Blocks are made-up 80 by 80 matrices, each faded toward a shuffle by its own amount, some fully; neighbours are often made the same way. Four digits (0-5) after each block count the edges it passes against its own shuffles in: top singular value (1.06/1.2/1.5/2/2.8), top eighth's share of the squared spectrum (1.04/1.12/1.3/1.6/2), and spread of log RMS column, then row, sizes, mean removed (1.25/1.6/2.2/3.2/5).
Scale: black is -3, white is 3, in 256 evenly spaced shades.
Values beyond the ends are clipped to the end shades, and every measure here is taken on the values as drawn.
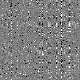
4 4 3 1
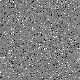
2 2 0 0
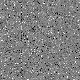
2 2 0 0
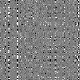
5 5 3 2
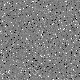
1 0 0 0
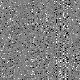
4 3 2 1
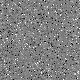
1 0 0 0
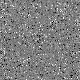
2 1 0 0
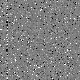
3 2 1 0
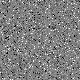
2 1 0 0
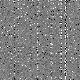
4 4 2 1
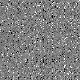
3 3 2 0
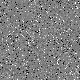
0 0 0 0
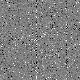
3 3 2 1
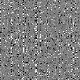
4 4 3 1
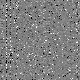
3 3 2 0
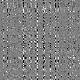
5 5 3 2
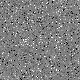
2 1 0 0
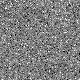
0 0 0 0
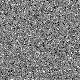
0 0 0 0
